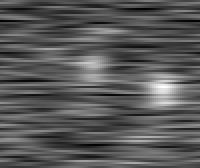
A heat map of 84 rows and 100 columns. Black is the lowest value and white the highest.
Two bumps rise from the field. The middle right is the ninth with the highest average. The grain runs across in streaks. The halves do not mirror each other.
